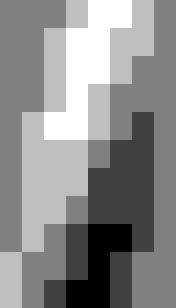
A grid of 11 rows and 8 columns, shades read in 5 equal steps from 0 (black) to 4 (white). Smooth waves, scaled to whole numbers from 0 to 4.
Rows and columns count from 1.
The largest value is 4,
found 9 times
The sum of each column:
24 27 29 29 22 19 19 22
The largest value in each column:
3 3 4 4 4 4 3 2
